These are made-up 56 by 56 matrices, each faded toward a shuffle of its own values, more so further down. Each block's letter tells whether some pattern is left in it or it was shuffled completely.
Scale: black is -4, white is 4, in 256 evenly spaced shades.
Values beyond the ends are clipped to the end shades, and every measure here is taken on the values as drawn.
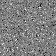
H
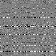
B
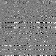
B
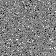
H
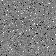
H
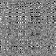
B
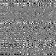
B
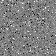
H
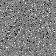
H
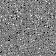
H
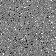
H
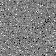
H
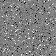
H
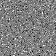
H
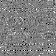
B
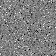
H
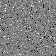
H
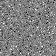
H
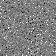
H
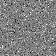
H
